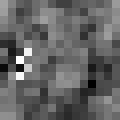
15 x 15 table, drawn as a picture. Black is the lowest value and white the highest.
The middle left is the roughest part. In the middle left lies a patch that is rougher than the rest. On average the colour sits 40% of the way up the scale.
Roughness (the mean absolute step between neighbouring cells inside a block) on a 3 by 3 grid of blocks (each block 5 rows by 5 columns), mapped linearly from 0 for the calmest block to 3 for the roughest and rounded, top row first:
0 0 0 | 3 0 0 | 0 0 0
